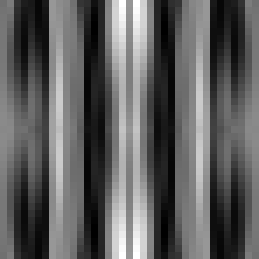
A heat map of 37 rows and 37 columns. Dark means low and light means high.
Stripes running up and down repeat 4 times from left to right. It mirrors both left to right and top to bottom. The grain runs up and down.
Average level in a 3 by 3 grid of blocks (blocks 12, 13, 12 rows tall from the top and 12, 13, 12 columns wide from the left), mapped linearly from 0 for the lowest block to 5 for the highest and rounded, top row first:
1 3 1
5 0 5
1 3 1
